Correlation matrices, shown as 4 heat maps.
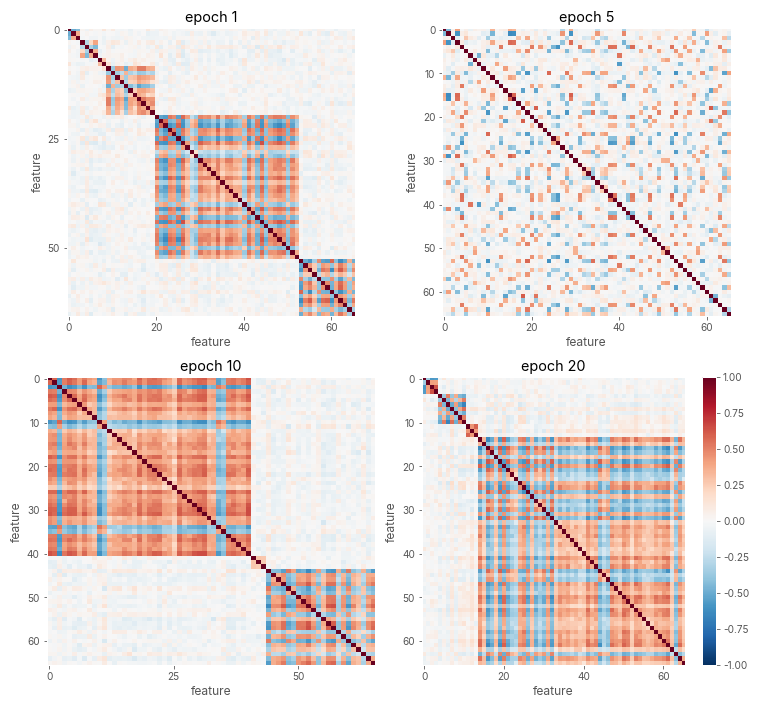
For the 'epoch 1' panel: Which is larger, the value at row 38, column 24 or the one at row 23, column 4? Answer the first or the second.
the first
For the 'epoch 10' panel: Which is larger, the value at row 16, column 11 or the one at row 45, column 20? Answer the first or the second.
the second
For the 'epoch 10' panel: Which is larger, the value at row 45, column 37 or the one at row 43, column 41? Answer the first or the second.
the second
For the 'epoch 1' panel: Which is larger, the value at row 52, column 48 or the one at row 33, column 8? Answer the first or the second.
the first
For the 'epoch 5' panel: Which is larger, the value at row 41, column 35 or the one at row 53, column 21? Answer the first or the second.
the first
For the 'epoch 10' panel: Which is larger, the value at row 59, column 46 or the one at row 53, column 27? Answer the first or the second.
the first
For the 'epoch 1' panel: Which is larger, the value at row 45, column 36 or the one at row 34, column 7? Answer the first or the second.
the second
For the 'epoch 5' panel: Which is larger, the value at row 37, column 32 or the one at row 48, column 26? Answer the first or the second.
the first
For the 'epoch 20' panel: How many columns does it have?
66
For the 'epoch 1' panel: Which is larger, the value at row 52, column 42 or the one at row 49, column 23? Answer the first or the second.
the second
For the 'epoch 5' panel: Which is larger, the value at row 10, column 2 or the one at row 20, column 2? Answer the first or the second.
the second
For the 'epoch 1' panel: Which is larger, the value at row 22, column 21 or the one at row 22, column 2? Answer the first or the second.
the first
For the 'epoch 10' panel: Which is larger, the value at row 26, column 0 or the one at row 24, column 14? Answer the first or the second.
the first
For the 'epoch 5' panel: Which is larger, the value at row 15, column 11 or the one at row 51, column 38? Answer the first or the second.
the first
